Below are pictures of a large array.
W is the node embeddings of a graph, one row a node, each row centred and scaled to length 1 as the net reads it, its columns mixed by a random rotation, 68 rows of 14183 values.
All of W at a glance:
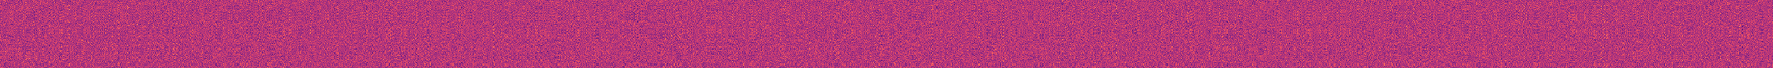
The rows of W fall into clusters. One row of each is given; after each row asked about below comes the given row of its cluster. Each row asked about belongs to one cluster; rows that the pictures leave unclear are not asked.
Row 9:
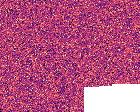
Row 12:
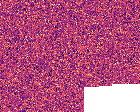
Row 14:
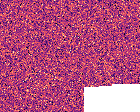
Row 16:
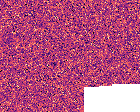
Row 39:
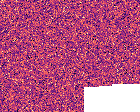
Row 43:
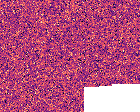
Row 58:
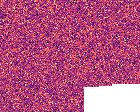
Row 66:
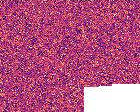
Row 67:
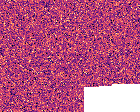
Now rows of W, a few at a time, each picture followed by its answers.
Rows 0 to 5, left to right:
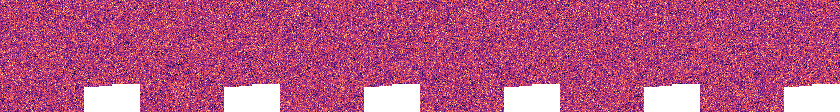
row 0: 39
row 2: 16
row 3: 66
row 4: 16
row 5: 9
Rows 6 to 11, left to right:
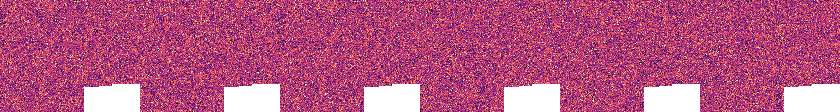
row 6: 58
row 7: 67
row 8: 58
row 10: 43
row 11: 14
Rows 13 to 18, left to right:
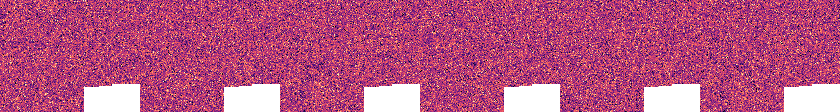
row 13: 58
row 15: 12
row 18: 12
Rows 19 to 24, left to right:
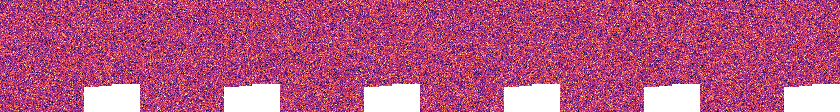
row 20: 58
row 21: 9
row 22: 9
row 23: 43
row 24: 39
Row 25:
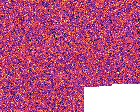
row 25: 67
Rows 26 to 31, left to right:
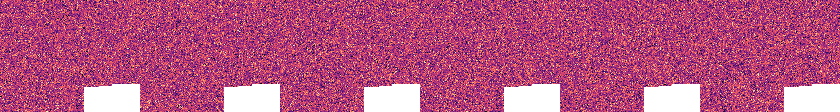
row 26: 14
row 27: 16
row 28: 9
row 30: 14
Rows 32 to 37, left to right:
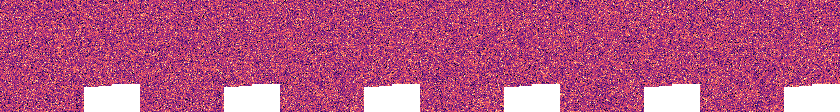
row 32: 14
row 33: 14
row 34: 9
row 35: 66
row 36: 66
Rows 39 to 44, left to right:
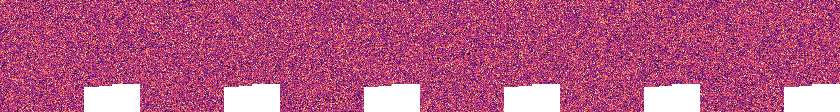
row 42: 16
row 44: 66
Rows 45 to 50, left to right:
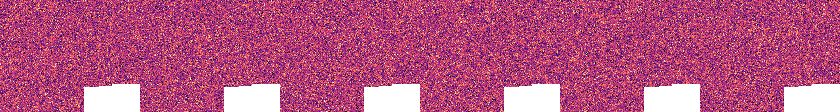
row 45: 58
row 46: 14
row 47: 14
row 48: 43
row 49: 43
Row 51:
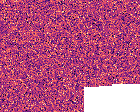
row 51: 39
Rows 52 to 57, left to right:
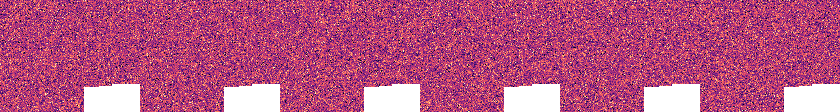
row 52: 58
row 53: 58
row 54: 43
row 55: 16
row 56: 58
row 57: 39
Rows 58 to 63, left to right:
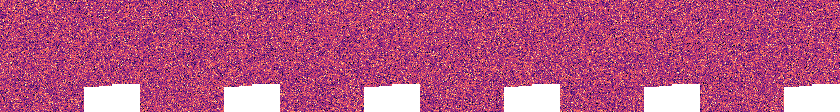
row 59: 16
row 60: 66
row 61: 14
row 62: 67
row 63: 9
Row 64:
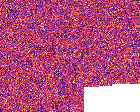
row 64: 9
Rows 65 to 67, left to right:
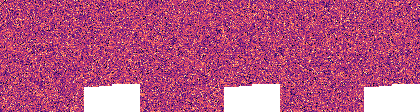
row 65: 9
